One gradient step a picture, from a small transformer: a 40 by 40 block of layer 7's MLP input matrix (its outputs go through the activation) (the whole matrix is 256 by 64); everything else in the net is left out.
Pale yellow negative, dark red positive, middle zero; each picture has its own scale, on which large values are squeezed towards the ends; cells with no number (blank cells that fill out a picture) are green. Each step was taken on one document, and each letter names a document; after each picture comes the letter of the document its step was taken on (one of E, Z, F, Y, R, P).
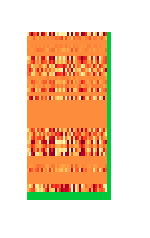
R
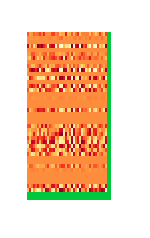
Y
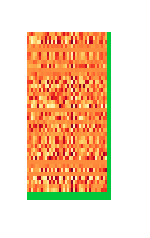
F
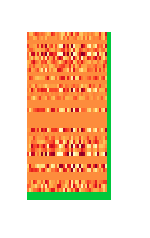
Y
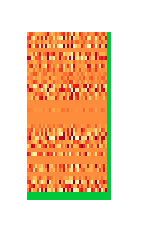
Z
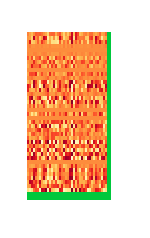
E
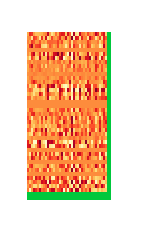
Z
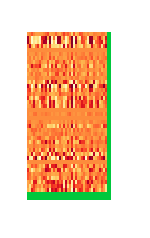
E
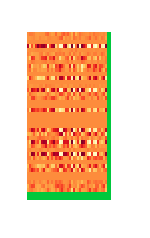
Y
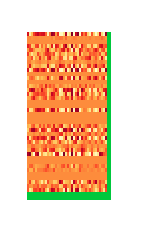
Y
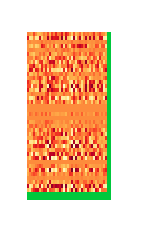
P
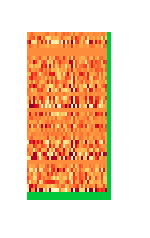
F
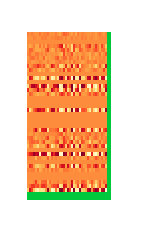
Y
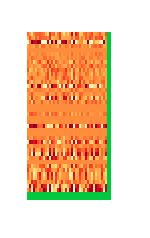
E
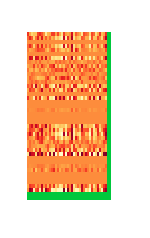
R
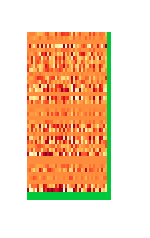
P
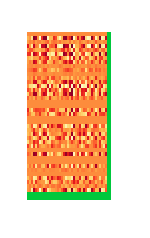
Z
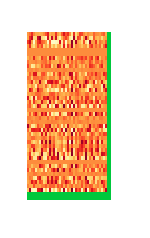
F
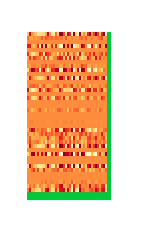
Y
